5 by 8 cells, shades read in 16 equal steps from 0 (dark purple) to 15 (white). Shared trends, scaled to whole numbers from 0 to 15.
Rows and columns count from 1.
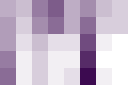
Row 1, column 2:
11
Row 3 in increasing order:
4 9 11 13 13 13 14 15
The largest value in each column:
10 14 12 14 14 8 15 15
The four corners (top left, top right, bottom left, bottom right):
10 12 6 15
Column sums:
41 64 50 52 60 20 66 69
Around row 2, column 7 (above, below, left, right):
11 14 6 12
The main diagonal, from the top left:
10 12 11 14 13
